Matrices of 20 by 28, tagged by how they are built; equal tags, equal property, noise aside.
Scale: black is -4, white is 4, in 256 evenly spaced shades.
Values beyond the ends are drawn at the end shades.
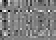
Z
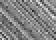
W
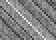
W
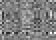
Z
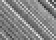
W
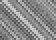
W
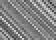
W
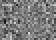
Z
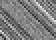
W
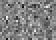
Z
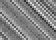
W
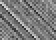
W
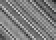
W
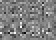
Z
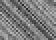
W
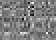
Z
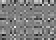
Z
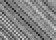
W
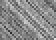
W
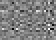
Z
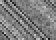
W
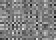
Z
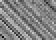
W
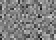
Z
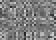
Z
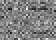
Z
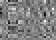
Z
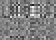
Z
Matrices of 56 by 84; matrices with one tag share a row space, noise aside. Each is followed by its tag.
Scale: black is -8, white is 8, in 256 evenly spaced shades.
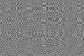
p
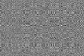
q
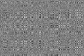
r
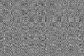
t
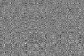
t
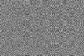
q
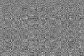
t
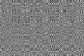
q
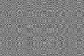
p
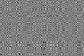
p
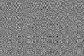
p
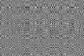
q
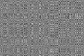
r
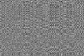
q
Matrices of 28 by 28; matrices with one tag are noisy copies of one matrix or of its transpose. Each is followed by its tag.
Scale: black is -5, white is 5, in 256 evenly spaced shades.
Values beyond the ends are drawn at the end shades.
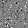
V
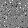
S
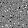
V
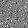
V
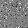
S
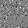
S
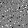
V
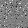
S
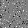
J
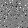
S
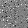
S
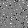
J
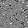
J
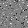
J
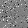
S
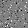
V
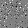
S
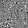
V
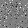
S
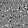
V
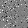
S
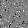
J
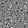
V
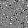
J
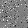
S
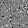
V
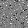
J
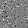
S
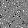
J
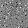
S
